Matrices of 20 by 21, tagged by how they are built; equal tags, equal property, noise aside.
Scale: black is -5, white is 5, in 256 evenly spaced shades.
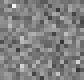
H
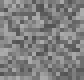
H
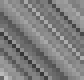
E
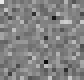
H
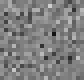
H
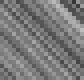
E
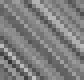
E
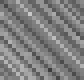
E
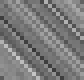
E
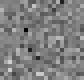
H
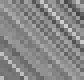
E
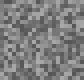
H
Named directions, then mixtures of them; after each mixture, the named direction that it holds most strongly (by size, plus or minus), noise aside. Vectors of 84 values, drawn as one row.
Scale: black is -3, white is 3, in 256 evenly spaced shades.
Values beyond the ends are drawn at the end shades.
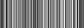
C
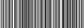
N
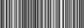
C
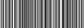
N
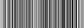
C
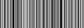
N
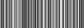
C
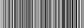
N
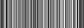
C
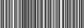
N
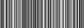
C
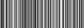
C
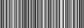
C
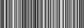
C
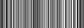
C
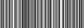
N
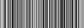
C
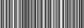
N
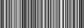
C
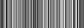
C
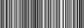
C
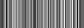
C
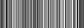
C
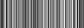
C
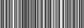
N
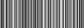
C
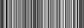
C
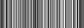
C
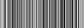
C
